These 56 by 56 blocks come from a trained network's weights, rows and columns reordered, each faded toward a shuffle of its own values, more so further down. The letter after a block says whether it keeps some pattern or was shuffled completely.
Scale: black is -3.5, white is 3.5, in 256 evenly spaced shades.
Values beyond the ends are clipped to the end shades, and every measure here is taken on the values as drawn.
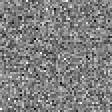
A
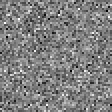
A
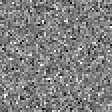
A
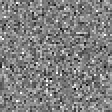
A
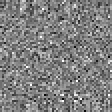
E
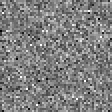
A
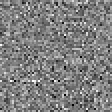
E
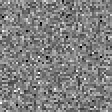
A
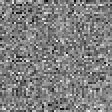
E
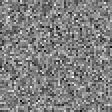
A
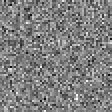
E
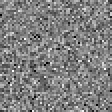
A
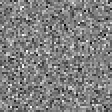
A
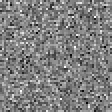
A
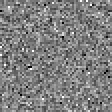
A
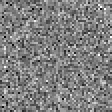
A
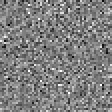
E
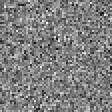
A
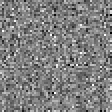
E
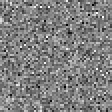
A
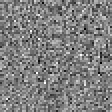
E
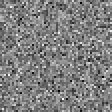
A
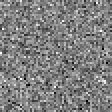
A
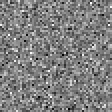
A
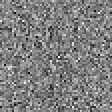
E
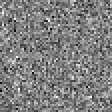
A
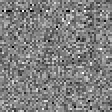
E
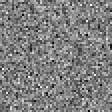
A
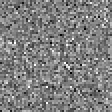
A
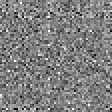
E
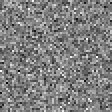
A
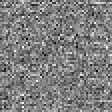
E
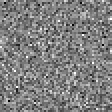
A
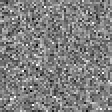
A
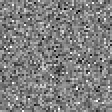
A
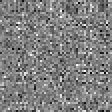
E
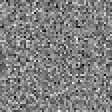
E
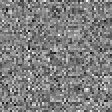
E
